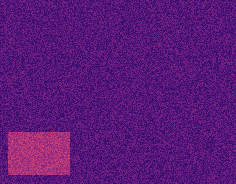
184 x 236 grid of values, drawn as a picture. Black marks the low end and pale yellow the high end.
Stripes: none. Mirror symmetry: none. Ninth with the highest average: bottom left. Odd patch: higher, in the bottom left. Average level on the scale: 30%.
